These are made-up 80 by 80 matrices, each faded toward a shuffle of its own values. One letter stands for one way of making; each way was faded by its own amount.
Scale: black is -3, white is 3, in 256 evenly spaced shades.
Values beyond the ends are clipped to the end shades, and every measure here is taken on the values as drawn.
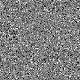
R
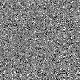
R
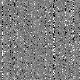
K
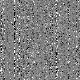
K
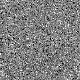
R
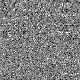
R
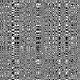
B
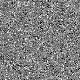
R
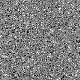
R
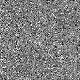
R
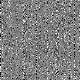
K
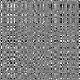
B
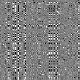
B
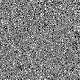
R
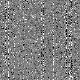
K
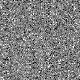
R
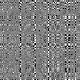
B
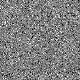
R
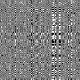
B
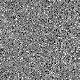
R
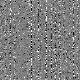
K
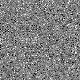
R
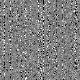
K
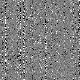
K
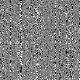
K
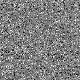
R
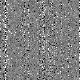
K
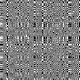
B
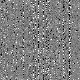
K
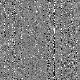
K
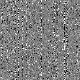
K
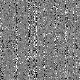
K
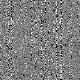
K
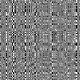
B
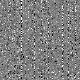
K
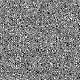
R
